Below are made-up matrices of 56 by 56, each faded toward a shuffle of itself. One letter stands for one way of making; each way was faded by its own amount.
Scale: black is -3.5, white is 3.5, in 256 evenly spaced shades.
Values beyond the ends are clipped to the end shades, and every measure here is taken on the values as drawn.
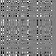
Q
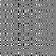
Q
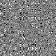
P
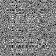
P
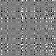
Q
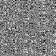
P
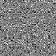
P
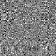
P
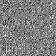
P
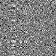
P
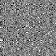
P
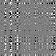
Q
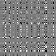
Q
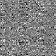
P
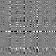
Q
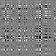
Q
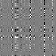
Q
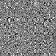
P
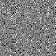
P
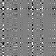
Q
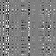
Q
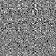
P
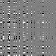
Q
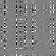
Q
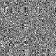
P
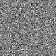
P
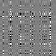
Q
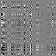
Q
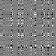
Q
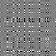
Q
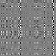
Q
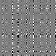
Q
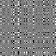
Q
